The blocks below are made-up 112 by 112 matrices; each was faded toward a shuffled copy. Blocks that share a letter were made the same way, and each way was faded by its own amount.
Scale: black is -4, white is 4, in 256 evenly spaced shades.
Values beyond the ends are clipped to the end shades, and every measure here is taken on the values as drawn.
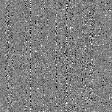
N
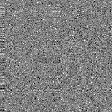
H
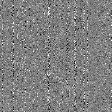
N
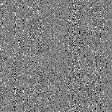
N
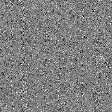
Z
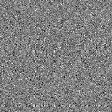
H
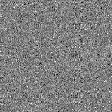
H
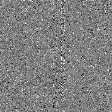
Z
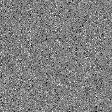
Z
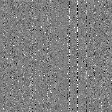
N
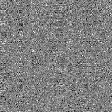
H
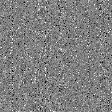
Z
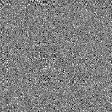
H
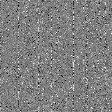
Z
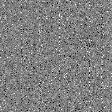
Z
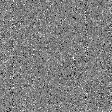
Z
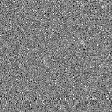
H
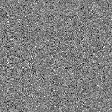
H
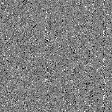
Z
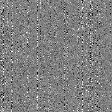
N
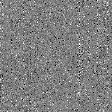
Z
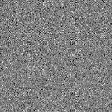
H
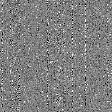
N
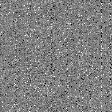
Z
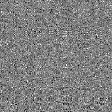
H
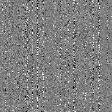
N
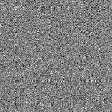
H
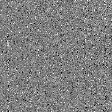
Z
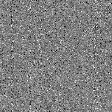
Z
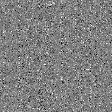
Z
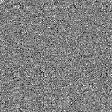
H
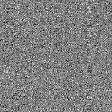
H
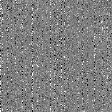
N
